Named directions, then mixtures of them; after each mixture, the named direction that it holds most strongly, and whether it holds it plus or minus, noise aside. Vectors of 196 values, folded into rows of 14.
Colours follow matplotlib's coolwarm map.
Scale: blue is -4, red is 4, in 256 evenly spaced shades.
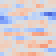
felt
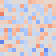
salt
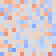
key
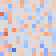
key, plus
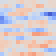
felt, plus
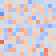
salt, minus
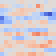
felt, plus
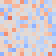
key, plus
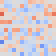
salt, plus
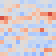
felt, minus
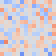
key, minus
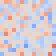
key, plus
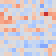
felt, minus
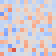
key, minus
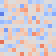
salt, minus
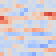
felt, minus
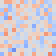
key, plus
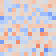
salt, plus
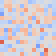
salt, minus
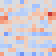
felt, minus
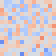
salt, plus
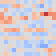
felt, minus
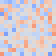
key, minus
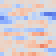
felt, plus
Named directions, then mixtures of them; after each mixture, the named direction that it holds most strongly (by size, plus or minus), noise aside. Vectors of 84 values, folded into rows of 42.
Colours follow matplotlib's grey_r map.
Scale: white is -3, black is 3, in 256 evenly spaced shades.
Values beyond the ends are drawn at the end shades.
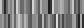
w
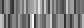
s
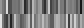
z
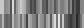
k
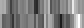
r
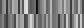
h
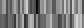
h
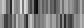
k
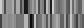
h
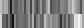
r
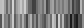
k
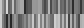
z
